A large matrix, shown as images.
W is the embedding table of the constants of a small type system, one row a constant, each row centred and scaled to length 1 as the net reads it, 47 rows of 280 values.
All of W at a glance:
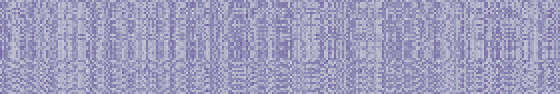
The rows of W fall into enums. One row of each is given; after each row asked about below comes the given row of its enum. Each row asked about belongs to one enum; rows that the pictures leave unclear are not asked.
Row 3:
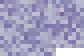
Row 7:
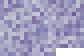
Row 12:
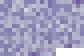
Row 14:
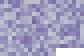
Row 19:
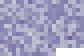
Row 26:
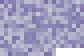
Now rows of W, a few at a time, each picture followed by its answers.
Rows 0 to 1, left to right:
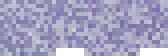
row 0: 19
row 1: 3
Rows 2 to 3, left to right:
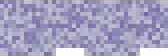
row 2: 26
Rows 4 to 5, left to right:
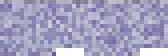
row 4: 12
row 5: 14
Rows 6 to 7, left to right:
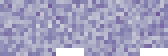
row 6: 12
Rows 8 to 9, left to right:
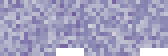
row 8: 7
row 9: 19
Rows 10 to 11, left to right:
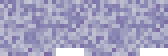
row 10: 26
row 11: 26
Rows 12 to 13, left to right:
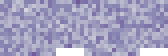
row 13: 26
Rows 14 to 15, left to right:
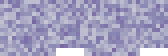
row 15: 26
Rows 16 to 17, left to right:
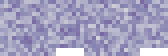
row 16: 14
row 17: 19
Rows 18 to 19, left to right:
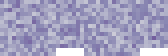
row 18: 14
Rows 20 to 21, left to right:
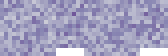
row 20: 7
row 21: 3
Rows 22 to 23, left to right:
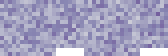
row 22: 3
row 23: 7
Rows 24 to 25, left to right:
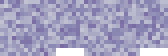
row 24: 14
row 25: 3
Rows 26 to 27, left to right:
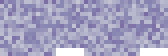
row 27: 3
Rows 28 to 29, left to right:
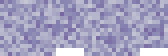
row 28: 3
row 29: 14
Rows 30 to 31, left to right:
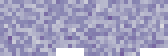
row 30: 19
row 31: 12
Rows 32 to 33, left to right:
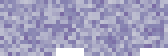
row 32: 3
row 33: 14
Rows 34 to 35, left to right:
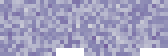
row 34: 12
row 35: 19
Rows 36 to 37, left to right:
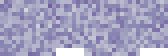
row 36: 12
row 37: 26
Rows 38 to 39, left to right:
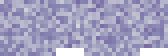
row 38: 12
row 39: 14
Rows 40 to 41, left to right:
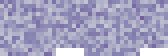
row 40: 26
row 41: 12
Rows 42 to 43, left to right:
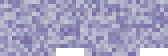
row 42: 14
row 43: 26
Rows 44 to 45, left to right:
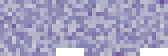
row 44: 19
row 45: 12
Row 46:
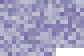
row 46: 3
